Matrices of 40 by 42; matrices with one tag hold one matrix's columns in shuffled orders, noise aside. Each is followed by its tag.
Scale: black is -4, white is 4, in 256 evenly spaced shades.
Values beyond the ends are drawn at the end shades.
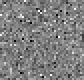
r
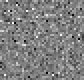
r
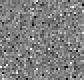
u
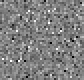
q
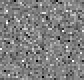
q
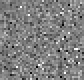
u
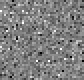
q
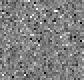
r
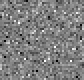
q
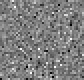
u
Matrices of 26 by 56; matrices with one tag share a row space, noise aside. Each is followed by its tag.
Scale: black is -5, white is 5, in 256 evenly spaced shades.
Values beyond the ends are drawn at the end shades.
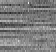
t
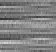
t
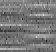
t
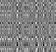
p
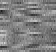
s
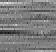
t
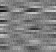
s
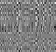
p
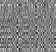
p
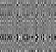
p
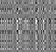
p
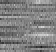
t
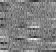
s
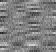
s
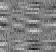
s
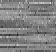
t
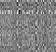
p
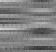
t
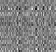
p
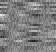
s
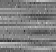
t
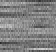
t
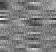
s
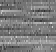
t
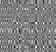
p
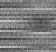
t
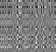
p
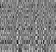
p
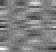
s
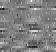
s
